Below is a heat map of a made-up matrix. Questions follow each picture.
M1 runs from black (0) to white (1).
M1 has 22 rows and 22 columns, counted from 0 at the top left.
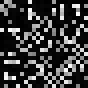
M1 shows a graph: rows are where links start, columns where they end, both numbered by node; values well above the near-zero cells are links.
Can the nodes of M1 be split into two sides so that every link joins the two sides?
no
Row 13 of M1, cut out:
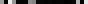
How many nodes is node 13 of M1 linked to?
7
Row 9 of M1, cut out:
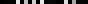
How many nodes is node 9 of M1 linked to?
6
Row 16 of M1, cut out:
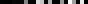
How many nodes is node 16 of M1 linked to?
8
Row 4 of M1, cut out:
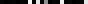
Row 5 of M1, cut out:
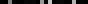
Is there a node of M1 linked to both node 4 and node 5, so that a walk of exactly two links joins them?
no
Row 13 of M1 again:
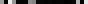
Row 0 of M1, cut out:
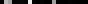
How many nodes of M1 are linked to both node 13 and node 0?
2
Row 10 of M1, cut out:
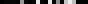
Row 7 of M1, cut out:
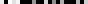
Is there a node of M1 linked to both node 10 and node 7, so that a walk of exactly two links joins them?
no
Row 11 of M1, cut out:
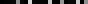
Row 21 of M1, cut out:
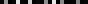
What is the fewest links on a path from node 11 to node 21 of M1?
1
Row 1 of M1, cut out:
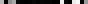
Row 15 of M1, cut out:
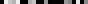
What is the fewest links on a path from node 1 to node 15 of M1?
1
